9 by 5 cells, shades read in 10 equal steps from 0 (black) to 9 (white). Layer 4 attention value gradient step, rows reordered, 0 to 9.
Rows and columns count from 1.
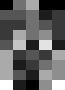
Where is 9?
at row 9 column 1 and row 9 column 5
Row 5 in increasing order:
1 1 3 7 8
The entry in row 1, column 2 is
4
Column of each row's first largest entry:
3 3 3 2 4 1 1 1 1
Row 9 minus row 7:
3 0 -2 1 4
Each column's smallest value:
0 1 0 0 0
